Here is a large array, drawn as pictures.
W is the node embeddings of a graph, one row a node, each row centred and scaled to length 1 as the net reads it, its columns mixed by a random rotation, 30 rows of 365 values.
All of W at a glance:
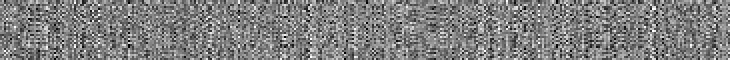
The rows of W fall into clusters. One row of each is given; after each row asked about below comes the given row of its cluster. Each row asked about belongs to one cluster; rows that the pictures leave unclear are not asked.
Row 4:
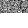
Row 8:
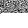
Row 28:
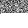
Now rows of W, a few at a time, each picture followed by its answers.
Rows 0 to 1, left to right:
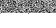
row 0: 8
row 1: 8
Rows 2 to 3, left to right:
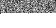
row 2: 28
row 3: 4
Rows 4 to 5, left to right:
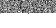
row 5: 28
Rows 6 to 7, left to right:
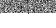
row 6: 4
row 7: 28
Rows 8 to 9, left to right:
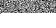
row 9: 4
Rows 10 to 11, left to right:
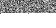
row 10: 28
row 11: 8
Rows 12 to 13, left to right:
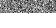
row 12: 4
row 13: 4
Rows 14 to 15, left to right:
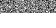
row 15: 4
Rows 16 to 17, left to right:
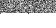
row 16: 8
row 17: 28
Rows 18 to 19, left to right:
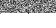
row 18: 8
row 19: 28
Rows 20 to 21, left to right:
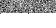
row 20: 8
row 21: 28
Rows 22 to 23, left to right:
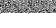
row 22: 8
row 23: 8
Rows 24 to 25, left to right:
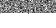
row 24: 4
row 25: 28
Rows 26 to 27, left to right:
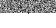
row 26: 4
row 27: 28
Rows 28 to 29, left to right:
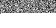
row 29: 4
